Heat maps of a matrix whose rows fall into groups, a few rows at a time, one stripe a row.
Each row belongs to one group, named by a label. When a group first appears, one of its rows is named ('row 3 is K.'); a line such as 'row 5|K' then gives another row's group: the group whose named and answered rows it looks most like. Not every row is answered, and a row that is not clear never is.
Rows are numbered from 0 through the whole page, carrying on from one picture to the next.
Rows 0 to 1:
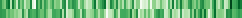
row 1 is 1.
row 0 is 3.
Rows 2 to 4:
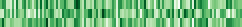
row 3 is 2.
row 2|1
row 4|1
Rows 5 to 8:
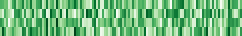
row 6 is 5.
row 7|3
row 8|1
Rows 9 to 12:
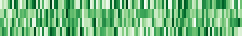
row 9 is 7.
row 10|2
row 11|3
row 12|7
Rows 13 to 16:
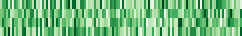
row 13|7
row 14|5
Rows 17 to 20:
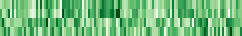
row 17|2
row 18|2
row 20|5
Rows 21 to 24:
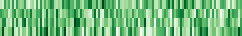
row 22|3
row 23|1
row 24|1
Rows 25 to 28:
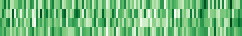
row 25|5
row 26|1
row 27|3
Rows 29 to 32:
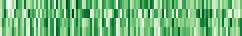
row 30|7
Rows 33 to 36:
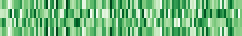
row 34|7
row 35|1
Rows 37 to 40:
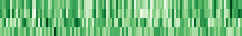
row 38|3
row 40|7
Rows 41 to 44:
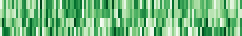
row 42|2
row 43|1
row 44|7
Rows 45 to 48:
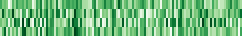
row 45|3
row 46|1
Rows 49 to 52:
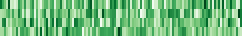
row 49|5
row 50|5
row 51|5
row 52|2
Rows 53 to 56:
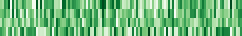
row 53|2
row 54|1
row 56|7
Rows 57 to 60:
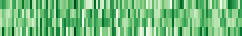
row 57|3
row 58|5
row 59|2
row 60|1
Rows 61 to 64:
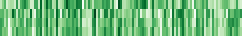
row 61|2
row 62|3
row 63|3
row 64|3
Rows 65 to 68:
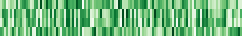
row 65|2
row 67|7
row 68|3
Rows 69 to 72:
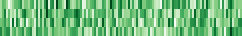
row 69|5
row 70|2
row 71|1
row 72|3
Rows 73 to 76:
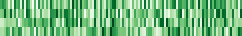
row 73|7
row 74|7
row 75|7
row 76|5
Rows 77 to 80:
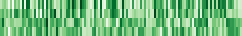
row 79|1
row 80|3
